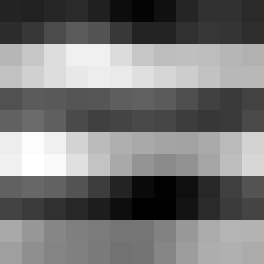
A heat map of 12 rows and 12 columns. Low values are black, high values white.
Stripes: horizontal, repeating 3 times. Lone odd cells: none. Ninth with the lowest average: bottom middle. Ninth with the highest average: middle left.
